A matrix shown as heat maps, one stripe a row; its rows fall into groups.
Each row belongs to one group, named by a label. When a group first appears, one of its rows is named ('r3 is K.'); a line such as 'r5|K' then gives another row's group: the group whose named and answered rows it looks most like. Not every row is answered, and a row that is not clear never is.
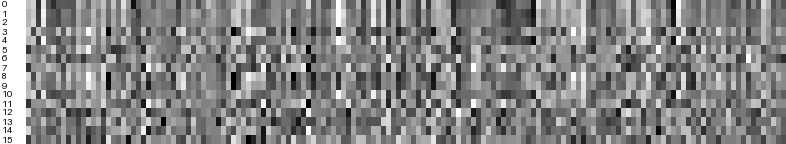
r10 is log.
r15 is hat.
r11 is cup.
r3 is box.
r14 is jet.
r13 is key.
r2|log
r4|log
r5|cup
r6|key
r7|cup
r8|box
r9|box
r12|jet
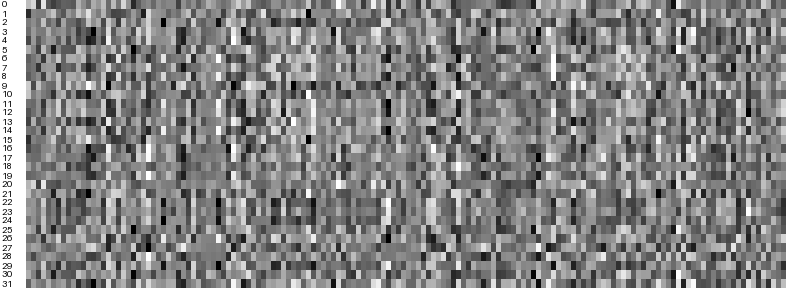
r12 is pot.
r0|log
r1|cup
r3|hat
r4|hat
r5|log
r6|pot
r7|hat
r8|pot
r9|box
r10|jet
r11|pot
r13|hat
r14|pot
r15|cup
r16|hat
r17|hat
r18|jet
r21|jet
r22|key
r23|key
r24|key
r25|log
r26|pot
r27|box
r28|hat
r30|log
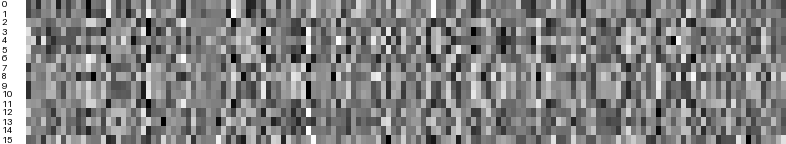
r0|hat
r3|jet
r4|log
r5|jet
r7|cup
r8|hat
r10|cup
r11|box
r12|jet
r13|key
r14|jet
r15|pot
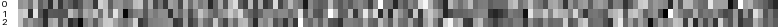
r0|key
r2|jet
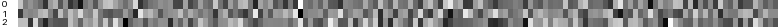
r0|jet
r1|cup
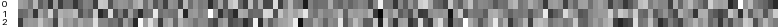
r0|key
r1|pot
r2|cup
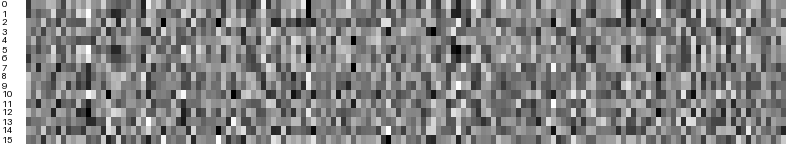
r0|cup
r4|hat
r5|cup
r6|cup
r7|hat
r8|jet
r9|jet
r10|box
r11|hat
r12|jet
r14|key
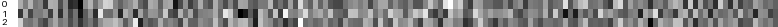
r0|jet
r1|hat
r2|jet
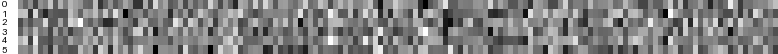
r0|pot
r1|log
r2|cup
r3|key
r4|log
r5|key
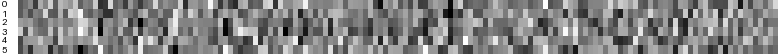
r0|pot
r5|hat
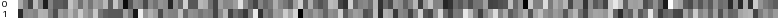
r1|cup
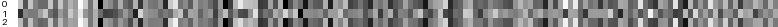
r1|cup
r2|box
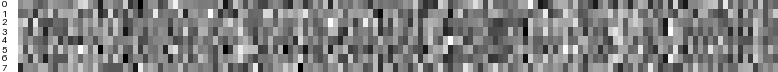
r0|box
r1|pot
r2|log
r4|jet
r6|log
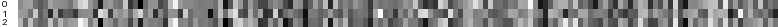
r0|box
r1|key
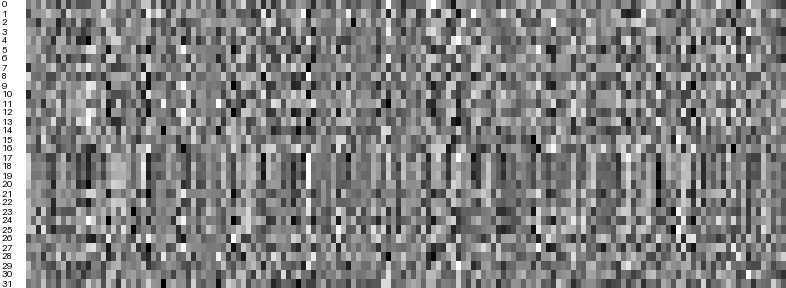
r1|cup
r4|jet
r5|box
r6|key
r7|cup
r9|box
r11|pot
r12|box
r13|cup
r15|log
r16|hat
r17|jet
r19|jet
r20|jet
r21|box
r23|log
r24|box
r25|log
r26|hat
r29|jet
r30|key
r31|key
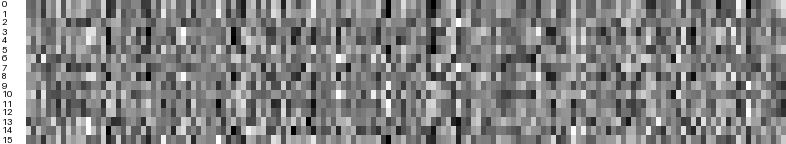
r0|pot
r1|pot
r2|jet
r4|box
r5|pot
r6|log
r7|jet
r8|box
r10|log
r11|key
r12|key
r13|cup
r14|box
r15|pot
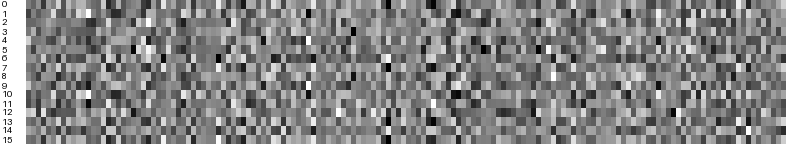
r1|cup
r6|key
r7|pot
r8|hat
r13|pot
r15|pot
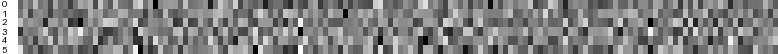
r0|key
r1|hat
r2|jet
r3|cup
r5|jet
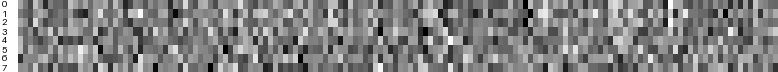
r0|log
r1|hat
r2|log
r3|pot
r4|jet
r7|key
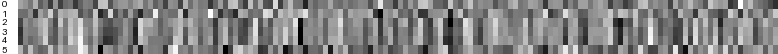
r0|key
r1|pot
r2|cup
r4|cup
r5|box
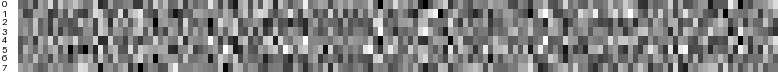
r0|pot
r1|hat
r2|key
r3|key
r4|pot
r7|box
